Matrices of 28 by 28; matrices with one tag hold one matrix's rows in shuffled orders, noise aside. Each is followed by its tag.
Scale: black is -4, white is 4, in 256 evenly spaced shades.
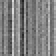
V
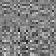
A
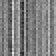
V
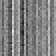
V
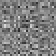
A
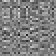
A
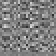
A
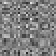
A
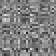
A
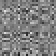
A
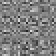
A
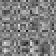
A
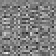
A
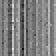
V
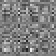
A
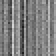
V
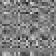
A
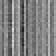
V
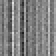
V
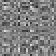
A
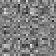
A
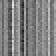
V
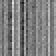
V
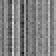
V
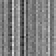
V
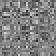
A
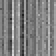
V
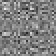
A
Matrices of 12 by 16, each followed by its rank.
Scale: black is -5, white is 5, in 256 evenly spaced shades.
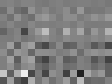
two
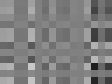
one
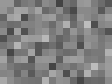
full rank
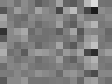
two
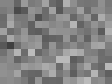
full rank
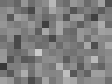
full rank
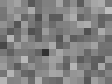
full rank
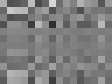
two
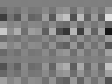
one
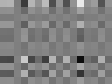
one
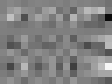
two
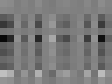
one
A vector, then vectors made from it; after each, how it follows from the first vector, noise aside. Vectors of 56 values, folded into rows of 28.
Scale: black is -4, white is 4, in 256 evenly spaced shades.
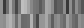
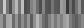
sign-scrambled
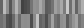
negated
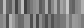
sign-scrambled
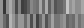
sign-scrambled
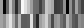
scaled up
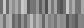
sign-scrambled
